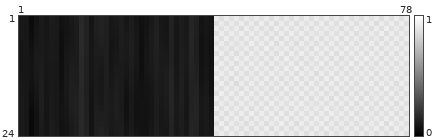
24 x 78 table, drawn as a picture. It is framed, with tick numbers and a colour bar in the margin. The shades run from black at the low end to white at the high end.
It is made of 1 by 2 panels. Panel 1,1: very low, streaked downward, faint in contrast. Panel 1,2: very high, checkered, faint in contrast.
